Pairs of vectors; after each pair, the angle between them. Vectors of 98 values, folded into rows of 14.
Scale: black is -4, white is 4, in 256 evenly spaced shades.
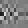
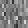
partly opposed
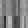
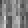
nearly opposite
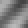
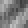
nearly parallel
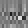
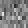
partly aligned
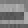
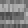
nearly parallel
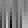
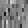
partly aligned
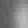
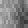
nearly opposite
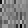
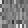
nearly opposite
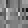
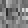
nearly opposite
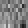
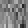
nearly parallel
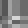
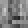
nearly opposite
